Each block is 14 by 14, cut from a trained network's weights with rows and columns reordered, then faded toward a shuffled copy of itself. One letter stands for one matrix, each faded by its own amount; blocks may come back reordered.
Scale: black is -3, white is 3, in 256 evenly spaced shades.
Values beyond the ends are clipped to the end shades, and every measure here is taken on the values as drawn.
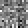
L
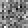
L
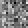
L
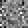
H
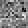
H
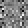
H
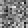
L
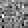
H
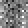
L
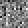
L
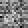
H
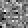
H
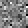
H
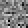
H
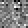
H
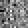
L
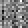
L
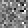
H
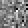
H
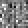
L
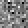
H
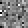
H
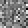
H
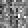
L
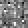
H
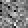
H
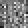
L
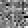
H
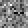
L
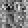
L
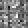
L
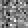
L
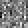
L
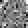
H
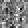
L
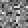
H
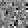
H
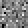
H
